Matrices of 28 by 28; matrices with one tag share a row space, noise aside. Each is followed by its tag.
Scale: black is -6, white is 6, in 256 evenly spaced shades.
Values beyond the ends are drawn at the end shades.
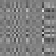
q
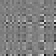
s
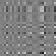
s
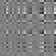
s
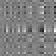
s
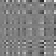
s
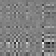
q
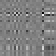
q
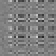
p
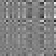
s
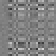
p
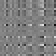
s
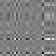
q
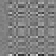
p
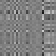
q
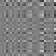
s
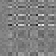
p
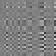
s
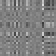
q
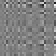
s
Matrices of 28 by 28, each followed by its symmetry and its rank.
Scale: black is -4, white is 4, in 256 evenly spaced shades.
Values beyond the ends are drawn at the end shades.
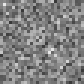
symmetric, full rank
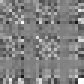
symmetric, rank three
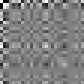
symmetric, rank two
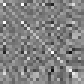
symmetric, rank five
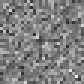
symmetric, full rank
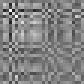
symmetric, rank two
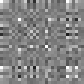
symmetric, rank three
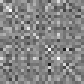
symmetric, rank five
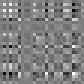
symmetric, rank two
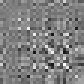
symmetric, rank three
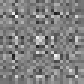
symmetric, rank three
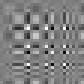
symmetric, rank two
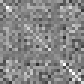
symmetric, rank five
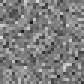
symmetric, full rank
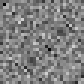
symmetric, full rank
